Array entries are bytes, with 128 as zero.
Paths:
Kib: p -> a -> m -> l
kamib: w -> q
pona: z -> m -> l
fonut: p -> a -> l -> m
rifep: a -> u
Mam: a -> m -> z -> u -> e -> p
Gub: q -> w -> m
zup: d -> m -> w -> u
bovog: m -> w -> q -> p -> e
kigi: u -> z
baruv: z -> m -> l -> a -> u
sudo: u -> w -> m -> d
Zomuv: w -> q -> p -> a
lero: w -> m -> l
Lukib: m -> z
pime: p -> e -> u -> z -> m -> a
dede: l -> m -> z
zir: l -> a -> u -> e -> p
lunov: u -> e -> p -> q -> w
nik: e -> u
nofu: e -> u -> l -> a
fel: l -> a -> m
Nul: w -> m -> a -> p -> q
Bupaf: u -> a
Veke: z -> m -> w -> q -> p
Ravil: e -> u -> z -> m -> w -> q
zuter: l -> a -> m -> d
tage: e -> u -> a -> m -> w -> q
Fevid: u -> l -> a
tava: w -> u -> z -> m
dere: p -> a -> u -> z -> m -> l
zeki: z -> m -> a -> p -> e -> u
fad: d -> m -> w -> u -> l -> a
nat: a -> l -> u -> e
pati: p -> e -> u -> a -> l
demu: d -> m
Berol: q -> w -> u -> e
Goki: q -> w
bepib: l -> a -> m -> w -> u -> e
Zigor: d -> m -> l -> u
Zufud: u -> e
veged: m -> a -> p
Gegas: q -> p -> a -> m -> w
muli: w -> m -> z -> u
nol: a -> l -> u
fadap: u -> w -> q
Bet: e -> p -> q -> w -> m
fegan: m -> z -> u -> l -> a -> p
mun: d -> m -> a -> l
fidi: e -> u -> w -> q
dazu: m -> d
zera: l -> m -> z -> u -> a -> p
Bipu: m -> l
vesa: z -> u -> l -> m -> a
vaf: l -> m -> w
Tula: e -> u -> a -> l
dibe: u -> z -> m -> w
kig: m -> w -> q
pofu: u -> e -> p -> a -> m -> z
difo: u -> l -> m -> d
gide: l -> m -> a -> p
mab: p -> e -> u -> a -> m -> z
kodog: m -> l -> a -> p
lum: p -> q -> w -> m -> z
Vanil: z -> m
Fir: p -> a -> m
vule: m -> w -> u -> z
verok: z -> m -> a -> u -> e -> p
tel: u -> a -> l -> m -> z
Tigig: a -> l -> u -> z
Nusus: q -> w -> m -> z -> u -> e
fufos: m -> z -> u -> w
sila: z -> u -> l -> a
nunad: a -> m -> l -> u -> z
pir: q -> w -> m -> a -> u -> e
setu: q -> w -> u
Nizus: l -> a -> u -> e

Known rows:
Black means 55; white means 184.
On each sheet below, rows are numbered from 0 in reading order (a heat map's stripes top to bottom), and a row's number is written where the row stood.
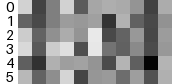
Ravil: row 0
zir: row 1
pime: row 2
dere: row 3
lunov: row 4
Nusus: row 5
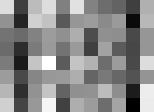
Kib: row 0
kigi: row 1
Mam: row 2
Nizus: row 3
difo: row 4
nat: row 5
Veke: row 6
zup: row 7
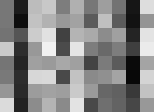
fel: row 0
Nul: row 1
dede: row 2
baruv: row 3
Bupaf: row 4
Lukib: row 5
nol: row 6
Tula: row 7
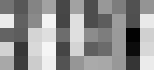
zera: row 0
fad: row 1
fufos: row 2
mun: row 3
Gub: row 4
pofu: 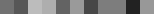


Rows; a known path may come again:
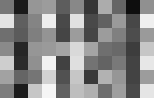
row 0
veged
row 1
fad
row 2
zera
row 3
nol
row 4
baruv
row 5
verok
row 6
difo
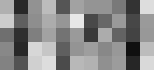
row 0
setu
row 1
pime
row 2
Nizus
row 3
kigi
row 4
dede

